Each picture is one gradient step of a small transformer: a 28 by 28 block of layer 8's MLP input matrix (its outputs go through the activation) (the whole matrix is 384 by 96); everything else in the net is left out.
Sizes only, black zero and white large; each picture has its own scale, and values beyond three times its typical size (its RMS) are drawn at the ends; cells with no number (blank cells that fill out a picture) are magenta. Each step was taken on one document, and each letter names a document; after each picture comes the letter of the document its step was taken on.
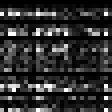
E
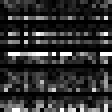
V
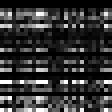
E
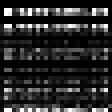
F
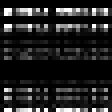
F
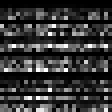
E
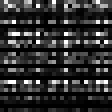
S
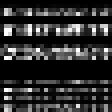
F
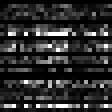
E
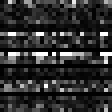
V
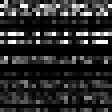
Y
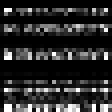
F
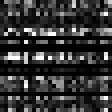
V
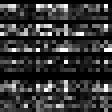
E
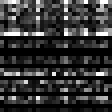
Y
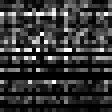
S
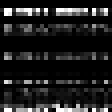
F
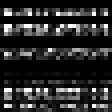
F
